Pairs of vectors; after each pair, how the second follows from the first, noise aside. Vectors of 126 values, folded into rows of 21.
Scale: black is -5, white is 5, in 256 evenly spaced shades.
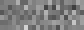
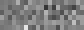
copied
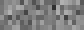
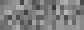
copied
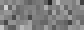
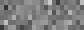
negated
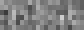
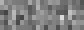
copied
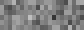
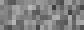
wrapped around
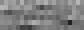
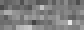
negated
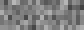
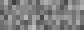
negated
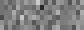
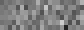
wrapped around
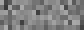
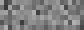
copied
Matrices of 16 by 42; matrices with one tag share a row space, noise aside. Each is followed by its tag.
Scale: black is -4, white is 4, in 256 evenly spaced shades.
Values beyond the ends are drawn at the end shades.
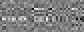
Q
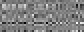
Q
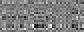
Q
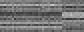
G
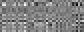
Q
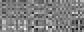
Q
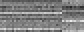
G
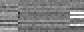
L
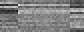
L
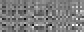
Q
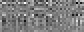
Q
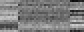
L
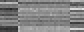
L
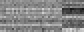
G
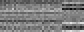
G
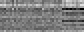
G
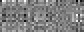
Q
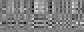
Q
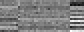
L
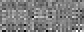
Q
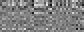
Q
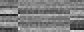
L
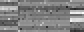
L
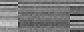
L
